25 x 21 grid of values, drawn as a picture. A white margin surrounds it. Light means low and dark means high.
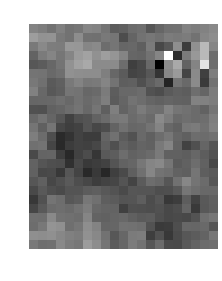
Values change most from cell to cell in the top right. No regular stripes run through it. A few values lie far out on both sides of the bulk. In the top right lies a patch that is rougher than the rest.
